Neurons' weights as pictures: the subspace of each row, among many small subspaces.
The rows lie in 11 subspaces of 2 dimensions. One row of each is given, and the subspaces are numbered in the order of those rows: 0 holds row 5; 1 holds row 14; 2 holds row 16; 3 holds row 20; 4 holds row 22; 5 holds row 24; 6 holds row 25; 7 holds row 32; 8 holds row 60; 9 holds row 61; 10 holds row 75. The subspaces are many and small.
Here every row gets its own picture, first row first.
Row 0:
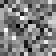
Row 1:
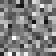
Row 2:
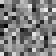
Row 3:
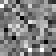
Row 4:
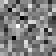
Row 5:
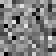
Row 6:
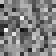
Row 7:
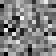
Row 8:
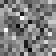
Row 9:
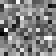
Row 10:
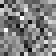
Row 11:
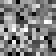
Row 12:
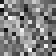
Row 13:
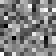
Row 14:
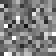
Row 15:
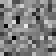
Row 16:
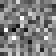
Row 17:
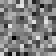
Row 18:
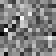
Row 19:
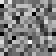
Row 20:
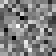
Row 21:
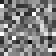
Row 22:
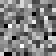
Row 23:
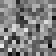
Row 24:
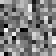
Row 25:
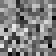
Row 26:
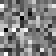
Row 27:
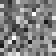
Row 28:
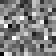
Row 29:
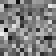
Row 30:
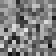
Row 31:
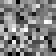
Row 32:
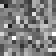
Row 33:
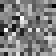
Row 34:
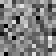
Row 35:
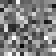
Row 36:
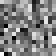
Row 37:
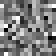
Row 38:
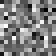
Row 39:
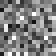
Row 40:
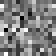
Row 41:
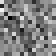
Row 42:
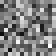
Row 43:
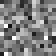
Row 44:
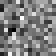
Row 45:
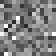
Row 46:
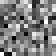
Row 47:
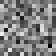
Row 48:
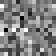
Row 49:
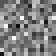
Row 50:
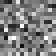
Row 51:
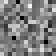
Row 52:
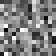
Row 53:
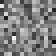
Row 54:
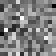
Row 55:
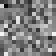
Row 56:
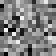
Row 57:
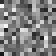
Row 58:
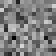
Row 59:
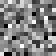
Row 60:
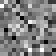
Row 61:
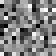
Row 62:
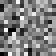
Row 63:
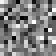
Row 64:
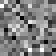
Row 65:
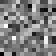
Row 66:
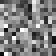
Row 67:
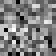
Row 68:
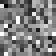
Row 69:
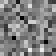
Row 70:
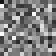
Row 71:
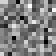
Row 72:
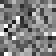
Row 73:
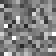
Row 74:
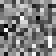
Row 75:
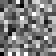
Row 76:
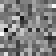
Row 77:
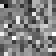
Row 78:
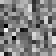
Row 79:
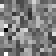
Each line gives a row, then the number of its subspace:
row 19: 6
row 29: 7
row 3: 8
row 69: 8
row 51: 8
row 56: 10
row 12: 3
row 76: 4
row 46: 5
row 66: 5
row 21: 6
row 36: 5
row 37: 4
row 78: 5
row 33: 4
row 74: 0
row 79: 2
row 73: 1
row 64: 8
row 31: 0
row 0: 3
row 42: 6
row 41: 3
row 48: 2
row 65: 9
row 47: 6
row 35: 1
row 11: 0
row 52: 5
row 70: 6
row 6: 9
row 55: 7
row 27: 6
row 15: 0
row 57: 9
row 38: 9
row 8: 3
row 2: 9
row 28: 2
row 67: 0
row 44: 10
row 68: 7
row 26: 2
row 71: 8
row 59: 4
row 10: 3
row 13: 9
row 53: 8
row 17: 10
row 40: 2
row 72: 1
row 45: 1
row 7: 10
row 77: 7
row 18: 1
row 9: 7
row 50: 7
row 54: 4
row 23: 6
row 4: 3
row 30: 6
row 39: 4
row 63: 3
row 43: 2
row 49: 5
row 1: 10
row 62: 10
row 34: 0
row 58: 1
